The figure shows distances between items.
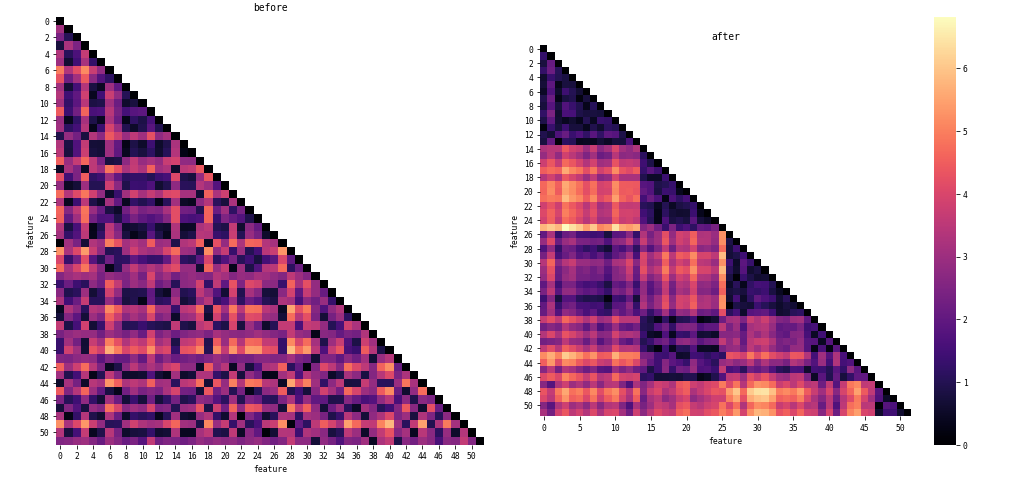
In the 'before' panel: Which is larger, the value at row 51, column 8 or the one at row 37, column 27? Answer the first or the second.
the second
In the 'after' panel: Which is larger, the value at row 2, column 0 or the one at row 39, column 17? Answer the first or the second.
the second
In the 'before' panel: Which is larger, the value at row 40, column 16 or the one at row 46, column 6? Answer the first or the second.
the first
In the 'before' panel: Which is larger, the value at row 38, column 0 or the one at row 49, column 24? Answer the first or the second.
the first
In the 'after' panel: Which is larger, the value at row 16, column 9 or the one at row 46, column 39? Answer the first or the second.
the first
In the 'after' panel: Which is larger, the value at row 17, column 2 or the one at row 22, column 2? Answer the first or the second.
the first
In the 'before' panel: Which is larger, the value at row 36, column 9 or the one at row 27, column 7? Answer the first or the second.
the second
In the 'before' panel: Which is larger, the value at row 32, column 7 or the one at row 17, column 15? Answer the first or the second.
the first
